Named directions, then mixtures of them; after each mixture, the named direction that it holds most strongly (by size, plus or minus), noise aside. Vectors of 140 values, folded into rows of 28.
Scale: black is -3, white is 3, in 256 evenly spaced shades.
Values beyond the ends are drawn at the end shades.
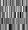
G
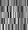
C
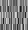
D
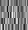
C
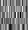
G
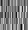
D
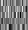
G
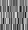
D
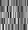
C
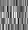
C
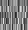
D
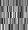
C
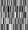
G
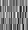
D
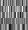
G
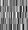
D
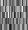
G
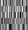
G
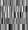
G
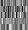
G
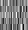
D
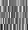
C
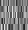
C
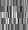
C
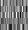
G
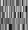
G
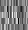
C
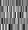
G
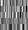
G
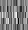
D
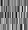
D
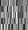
C
